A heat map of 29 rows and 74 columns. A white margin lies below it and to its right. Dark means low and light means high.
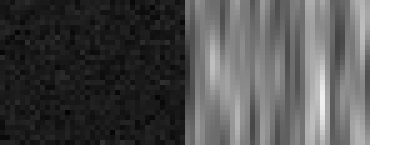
The table splits into one row of 2 panels. Panel 1,1: very low, fine-grained, faint in contrast. Panel 1,2: middling, streaked downward, strong in contrast.
